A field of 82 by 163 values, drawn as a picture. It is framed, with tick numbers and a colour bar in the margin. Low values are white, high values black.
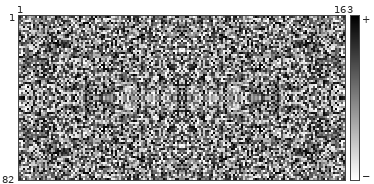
There is no overall slope. The histogram is flat. No row or column stands out. The texture is fine-grained noise. It mirrors both left to right and top to bottom. No regular stripes run through it. There is no seam.
